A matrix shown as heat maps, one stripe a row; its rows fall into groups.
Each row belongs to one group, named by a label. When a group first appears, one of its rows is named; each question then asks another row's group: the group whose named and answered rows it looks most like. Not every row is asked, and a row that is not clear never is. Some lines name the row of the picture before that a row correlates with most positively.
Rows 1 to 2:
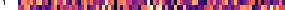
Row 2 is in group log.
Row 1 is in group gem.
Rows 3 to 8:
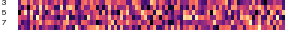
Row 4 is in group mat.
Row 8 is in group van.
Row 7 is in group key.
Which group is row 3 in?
gem
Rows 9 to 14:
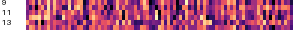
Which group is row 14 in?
gem
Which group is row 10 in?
mat
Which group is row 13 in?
van
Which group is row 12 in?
gem
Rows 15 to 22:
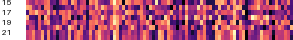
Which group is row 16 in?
van
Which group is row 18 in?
van
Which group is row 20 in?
log
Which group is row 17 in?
gem
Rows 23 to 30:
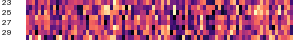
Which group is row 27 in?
key
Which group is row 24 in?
van
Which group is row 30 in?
log
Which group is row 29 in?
mat
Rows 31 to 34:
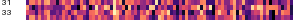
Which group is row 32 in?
van
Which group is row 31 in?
gem
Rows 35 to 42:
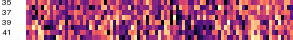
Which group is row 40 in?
log
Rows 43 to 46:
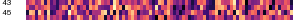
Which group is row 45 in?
log
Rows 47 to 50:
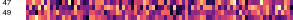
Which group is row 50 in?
gem
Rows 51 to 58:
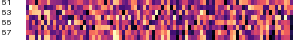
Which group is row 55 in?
mat
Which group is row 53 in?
gem
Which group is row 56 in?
van
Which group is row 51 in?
mat
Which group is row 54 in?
van
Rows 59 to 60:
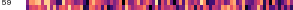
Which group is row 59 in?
gem
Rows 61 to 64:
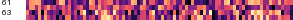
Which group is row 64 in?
van
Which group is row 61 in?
log
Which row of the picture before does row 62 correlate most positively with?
60
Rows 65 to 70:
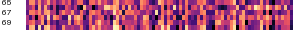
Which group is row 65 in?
gem
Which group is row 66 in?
van
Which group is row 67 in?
gem
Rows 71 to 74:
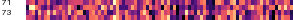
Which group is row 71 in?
mat
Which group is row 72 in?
log
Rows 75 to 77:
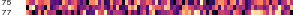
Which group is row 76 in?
log
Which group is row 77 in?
van
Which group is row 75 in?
key
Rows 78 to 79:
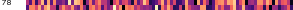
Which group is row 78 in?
mat
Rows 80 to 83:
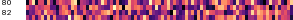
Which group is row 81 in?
key
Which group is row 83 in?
mat
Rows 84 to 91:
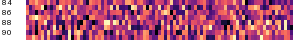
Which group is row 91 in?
mat
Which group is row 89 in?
van
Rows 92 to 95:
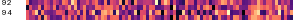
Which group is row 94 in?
log
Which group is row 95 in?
van
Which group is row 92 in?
key
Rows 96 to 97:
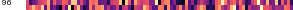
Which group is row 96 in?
key
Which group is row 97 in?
mat
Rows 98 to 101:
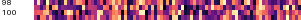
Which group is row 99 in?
van
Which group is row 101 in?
log
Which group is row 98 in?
log
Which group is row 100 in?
log
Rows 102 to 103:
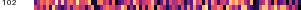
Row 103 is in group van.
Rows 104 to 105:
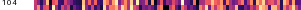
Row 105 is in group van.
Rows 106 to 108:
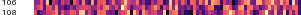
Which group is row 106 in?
van
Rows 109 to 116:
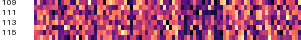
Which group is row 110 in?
key
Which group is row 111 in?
log
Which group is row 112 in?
log
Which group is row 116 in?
mat
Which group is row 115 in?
key
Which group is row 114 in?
log
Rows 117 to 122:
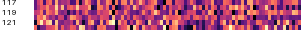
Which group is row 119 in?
mat
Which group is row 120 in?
gem
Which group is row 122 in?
key
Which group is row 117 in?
mat
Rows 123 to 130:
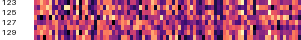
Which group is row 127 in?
key
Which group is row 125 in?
mat
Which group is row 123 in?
mat
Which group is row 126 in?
van
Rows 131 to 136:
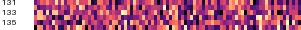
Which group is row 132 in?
key
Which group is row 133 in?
gem
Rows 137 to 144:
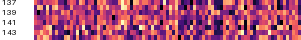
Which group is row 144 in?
log
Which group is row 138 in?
gem
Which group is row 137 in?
key
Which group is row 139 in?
van
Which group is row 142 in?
log
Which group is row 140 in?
key
